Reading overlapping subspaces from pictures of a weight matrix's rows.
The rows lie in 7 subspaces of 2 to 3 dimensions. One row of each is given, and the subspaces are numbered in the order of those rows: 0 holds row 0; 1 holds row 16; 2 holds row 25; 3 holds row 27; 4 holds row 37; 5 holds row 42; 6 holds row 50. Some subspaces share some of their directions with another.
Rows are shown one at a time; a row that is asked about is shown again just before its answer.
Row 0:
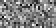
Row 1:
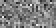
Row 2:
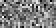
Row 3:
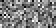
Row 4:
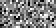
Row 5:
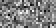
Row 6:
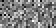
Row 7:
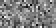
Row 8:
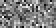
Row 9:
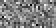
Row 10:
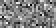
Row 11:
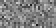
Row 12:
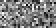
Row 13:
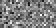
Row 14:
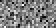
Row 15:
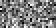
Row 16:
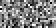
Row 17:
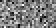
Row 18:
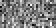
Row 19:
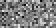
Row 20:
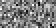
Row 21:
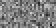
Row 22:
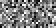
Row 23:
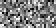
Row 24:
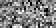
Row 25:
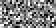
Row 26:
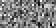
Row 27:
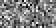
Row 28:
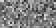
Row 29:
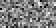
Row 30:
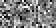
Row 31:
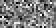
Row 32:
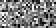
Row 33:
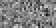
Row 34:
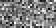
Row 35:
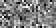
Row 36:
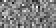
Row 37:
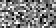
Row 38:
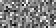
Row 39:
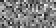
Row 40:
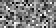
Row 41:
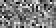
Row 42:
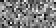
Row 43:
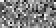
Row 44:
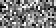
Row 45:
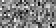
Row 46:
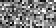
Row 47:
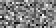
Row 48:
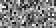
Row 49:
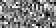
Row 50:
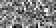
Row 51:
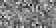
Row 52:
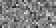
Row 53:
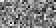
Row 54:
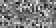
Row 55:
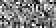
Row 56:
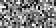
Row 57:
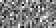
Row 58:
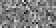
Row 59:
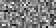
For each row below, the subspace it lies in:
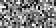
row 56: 0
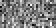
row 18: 1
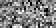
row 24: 6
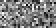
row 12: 4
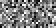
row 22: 3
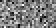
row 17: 4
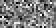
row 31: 2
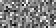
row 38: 4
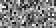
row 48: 0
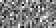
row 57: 2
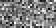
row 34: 5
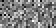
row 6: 3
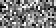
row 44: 0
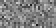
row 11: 0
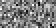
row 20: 6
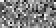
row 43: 5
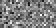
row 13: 2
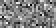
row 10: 2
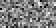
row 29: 1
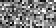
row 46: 5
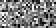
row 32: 4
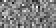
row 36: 2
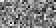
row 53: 5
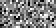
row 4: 2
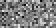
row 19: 4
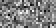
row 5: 6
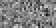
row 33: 6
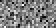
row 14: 2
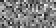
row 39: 5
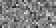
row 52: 3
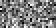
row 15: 1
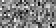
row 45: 6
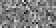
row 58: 3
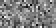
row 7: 1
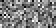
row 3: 3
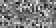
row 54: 6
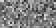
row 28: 5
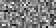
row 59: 4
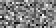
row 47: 4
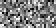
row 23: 2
